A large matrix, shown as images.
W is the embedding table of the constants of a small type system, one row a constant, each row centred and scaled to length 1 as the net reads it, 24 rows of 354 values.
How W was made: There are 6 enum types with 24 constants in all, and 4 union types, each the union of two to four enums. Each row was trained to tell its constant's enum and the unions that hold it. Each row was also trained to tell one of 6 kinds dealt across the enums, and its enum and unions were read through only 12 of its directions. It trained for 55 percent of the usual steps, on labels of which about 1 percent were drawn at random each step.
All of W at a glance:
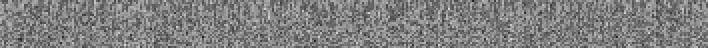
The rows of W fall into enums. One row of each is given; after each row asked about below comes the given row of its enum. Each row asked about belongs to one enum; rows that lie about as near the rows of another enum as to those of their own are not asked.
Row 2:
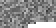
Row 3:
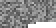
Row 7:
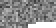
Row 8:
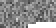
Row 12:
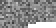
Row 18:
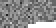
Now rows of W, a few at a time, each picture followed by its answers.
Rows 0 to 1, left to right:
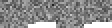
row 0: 18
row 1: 2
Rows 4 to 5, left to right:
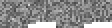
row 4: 3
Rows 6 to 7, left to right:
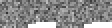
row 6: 7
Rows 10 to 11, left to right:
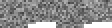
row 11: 12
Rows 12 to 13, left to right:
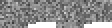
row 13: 2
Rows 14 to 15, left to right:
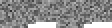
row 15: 2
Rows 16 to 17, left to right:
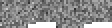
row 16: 8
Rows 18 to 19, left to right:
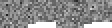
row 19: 12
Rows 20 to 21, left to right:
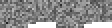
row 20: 12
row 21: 3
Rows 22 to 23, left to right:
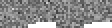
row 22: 7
